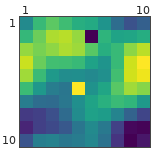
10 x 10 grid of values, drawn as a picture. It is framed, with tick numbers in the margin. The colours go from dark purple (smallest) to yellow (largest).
Roughest part: top middle. Ninth with the highest average: middle right. Stripes: none. Ninth with the lowest average: bottom right. Lone odd cells: 2, 1 higher and 1 lower than their neighbours.
